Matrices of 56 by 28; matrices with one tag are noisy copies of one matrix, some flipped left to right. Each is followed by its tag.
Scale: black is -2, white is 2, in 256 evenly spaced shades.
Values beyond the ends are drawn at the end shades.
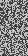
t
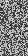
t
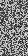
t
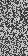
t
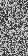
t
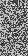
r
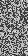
t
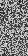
t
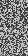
t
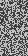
t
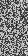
t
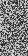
r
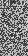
r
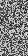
t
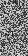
r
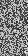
t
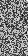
t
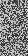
r
